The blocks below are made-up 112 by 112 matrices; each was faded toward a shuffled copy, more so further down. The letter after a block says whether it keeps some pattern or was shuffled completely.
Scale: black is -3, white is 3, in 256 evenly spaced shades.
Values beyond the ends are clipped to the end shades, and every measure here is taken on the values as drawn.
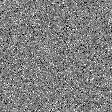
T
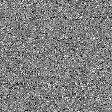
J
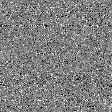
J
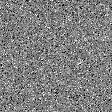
T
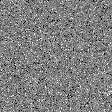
T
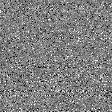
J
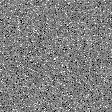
T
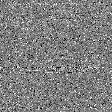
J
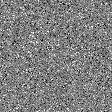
T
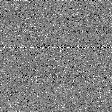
J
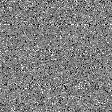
J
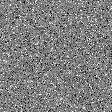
T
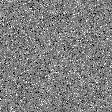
T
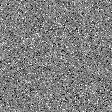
T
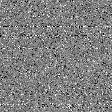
J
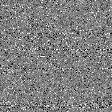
J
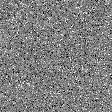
T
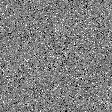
T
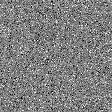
T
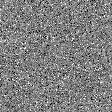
T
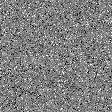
T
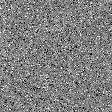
T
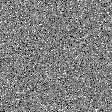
T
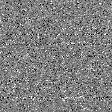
J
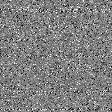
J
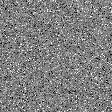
T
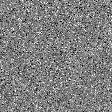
T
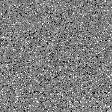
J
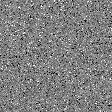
T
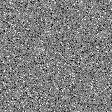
T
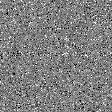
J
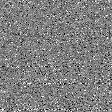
J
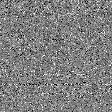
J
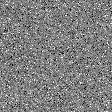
T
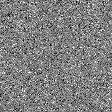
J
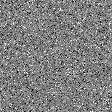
T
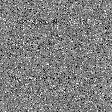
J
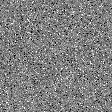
T
